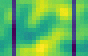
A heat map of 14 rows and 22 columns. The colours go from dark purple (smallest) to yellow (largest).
Odd lines: columns 4 and 19. Average level on the scale: 70%. Histogram: skewed, a long tail of low values.
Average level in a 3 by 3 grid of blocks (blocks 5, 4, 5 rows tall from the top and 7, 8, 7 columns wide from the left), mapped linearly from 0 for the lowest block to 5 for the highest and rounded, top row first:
1 5 3
0 2 2
1 5 0
